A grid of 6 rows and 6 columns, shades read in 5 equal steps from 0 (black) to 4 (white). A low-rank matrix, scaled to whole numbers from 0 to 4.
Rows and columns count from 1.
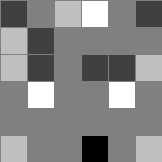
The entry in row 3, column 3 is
2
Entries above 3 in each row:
1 0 0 2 0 0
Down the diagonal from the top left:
1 1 2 2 2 3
